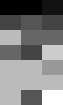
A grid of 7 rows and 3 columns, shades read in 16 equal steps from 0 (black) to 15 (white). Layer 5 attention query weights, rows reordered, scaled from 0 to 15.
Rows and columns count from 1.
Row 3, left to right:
11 6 6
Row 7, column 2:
5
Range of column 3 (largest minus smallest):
14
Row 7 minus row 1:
11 5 14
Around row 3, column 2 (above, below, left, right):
5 4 11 6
